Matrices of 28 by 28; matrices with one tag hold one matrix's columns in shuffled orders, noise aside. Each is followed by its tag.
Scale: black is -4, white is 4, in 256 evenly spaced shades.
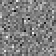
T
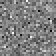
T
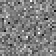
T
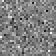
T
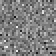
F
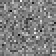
T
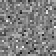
F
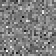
F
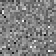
F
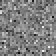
F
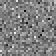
T
